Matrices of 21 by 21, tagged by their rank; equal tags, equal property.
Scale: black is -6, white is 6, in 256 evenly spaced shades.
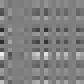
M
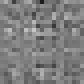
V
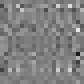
V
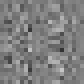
V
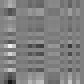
M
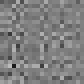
V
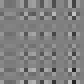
M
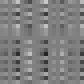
M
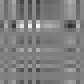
M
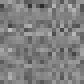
V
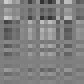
M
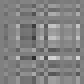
M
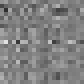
V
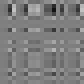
M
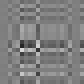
M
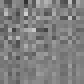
V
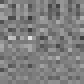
V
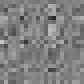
V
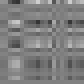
M
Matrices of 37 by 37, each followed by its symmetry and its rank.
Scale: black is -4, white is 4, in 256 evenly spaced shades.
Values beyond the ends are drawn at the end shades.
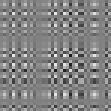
symmetric, rank one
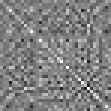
symmetric, rank five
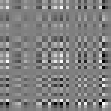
symmetric, rank one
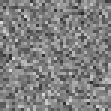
neither, full rank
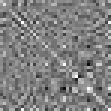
symmetric, rank five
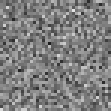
neither, full rank
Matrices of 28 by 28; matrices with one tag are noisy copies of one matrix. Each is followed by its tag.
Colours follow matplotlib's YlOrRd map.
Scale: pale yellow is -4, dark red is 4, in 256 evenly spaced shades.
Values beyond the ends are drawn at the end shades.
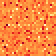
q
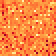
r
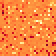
r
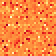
q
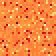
q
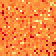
r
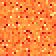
q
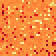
r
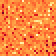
r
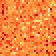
r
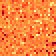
r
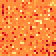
r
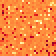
r
